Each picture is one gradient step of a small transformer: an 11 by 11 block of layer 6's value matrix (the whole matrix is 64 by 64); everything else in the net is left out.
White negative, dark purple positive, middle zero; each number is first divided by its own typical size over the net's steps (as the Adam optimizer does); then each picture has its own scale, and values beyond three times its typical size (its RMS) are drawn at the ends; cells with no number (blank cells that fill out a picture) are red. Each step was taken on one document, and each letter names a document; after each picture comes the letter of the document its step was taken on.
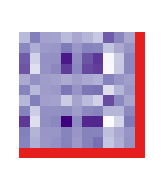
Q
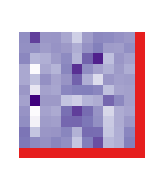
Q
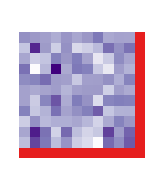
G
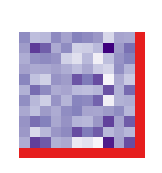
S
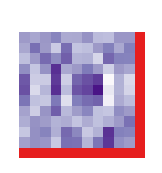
G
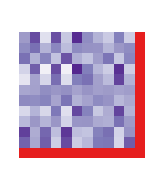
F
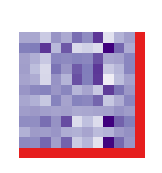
S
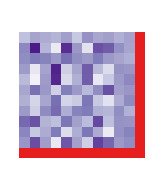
G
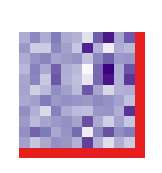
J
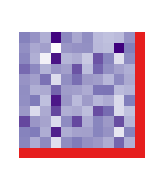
J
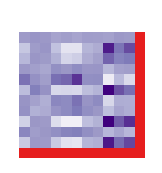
S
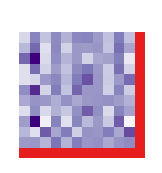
F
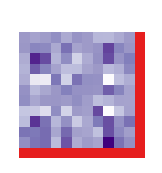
S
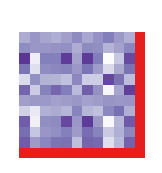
Q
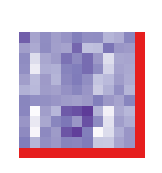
Q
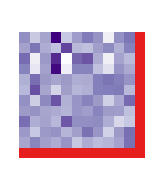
G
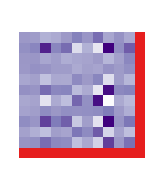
S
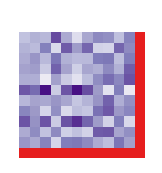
J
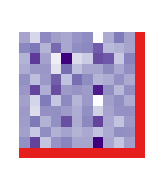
G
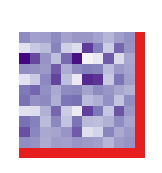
F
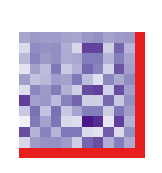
F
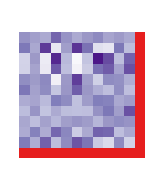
J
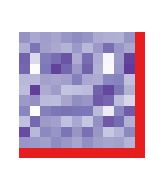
Q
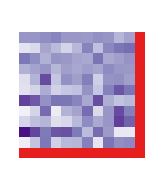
J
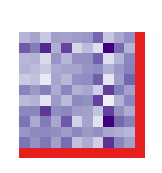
S
